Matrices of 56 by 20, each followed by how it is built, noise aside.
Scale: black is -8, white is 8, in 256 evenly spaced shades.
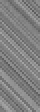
Toeplitz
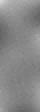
smooth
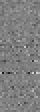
uneven rows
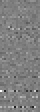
uneven rows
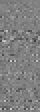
uneven rows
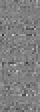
uneven rows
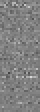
uneven rows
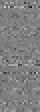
uneven rows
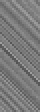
Toeplitz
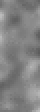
smooth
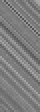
Toeplitz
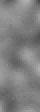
smooth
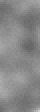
smooth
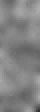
smooth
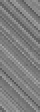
Toeplitz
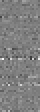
uneven rows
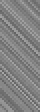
Toeplitz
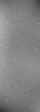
smooth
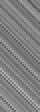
Toeplitz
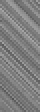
Toeplitz
